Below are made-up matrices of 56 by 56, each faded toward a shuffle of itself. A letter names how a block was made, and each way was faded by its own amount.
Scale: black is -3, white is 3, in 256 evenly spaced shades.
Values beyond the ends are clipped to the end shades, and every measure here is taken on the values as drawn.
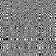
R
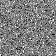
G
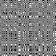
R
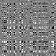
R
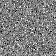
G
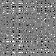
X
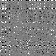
X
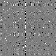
X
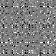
X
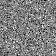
G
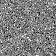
G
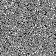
G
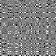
R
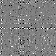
X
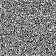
G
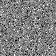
G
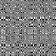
R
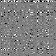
X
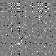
X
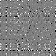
X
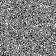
G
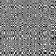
R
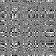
R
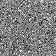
G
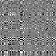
R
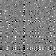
X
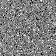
G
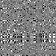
X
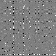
X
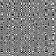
R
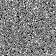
G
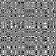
R
